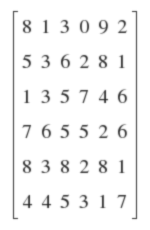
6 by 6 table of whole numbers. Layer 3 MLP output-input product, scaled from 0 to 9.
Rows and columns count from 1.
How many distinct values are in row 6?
5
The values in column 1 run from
1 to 8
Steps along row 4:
down down same down up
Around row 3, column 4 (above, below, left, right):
2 5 5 4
